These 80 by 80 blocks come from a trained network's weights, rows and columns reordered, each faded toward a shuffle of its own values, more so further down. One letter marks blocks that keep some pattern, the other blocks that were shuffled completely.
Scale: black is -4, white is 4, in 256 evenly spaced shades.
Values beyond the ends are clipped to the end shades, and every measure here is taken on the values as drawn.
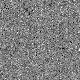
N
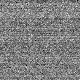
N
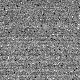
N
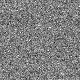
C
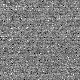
N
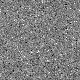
C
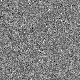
C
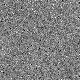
C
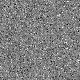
C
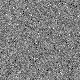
C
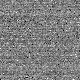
N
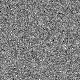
C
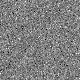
C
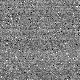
N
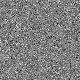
C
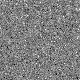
C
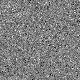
C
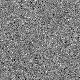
C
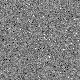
C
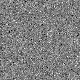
N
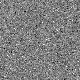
C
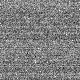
N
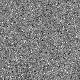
C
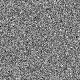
C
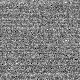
N
